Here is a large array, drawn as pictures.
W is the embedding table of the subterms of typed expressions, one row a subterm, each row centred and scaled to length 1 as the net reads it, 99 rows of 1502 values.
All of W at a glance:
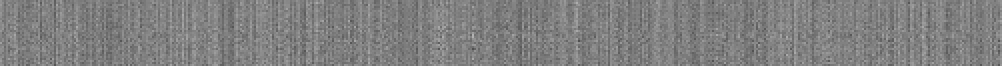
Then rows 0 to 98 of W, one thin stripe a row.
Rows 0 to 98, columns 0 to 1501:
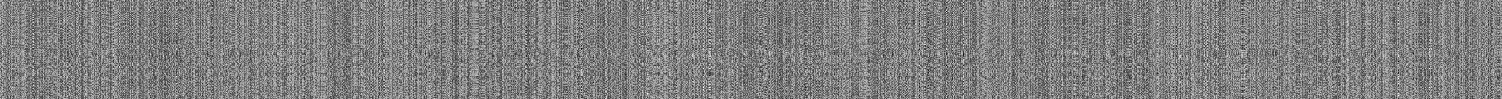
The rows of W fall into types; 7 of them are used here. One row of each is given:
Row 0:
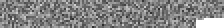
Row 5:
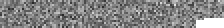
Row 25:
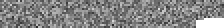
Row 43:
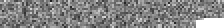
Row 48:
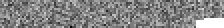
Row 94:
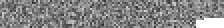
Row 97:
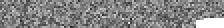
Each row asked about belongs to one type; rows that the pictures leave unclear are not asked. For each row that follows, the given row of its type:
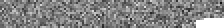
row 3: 97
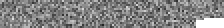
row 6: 94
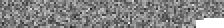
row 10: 48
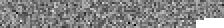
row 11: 94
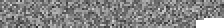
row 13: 25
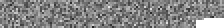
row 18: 0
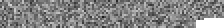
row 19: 5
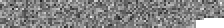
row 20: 43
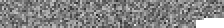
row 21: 0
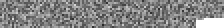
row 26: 0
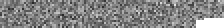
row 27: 5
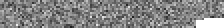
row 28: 94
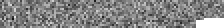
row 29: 97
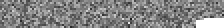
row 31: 97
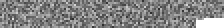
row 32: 0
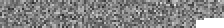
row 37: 5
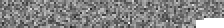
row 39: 48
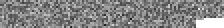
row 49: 0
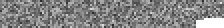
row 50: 25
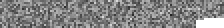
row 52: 25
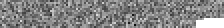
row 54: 43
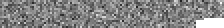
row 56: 48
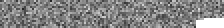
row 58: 97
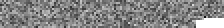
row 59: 0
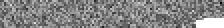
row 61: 97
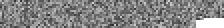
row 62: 43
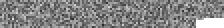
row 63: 0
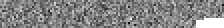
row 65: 5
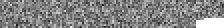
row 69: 25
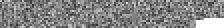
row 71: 43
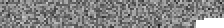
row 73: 5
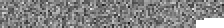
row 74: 5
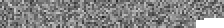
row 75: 5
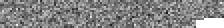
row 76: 94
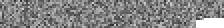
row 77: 43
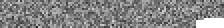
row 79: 25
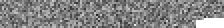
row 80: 0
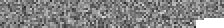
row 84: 94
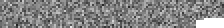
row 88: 25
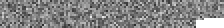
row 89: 94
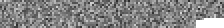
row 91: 43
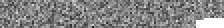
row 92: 48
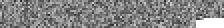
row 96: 43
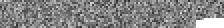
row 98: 43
